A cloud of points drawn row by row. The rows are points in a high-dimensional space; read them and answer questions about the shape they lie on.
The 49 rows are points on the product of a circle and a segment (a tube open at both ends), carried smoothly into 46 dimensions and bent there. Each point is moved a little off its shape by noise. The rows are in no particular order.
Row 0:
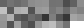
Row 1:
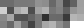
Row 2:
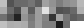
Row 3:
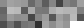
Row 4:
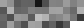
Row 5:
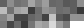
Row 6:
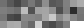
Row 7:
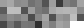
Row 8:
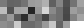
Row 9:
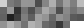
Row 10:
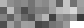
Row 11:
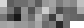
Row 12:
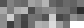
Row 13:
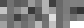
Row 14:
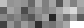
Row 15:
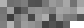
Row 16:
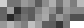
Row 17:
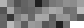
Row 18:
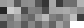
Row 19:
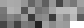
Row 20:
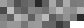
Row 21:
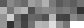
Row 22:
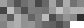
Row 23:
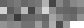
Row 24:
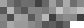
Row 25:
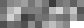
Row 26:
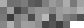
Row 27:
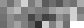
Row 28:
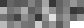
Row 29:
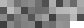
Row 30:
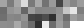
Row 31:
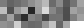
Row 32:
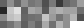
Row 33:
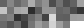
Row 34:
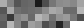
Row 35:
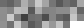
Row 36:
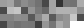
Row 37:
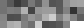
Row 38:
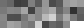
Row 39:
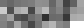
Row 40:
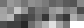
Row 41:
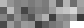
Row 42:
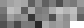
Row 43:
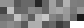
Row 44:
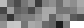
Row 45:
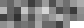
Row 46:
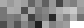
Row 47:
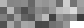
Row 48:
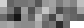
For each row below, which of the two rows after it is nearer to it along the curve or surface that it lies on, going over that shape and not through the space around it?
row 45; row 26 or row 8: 8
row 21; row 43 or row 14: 14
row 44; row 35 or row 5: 5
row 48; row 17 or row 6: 6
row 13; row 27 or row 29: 27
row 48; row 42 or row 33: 33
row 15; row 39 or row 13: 13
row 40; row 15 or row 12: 12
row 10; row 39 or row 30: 30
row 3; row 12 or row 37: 12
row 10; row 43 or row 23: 43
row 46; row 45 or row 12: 12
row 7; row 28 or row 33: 33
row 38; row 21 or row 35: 21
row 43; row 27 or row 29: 29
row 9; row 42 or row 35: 42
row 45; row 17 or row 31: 31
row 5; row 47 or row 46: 46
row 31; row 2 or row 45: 45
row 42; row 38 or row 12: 12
